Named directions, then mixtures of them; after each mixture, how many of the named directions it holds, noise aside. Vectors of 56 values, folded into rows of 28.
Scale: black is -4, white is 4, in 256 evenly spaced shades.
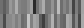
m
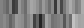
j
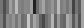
one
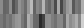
two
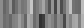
two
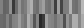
two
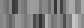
one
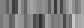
one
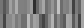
one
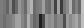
two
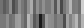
two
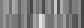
two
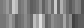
one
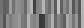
two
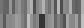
two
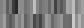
two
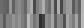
two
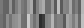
two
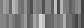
two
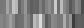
one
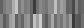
two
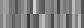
one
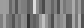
one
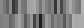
one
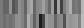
two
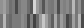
one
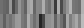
two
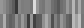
two
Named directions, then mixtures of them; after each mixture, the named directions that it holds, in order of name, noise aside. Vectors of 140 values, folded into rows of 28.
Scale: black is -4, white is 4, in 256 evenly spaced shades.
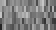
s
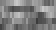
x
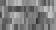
s, x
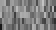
s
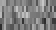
s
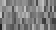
s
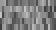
s, x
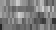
s, x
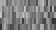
s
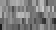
s, x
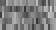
s, x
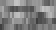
x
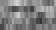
x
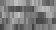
x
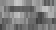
x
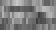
x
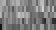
s, x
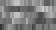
x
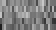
s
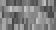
s, x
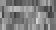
s, x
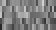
s
